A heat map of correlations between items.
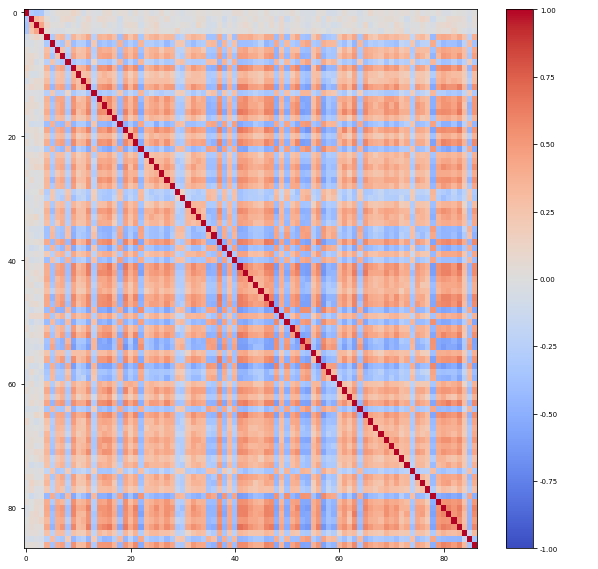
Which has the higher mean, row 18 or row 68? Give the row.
68
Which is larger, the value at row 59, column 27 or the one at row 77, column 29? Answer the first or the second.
the second
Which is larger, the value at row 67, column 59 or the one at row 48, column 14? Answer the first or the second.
the first
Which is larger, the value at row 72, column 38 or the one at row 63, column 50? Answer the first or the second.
the first
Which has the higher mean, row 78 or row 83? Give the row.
83
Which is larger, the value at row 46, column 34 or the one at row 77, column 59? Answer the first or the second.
the first
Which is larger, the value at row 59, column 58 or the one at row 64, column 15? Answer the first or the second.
the first
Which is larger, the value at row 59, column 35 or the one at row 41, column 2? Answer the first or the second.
the first
